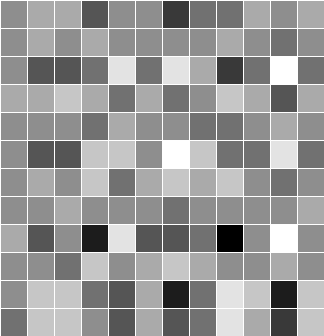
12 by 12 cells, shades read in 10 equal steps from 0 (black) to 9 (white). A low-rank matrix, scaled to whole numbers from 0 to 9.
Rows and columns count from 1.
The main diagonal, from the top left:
5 6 3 6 6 5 7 5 0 5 1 7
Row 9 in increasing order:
0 1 3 3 3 4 5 5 5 6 8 9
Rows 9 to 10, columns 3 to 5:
5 1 8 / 4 7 5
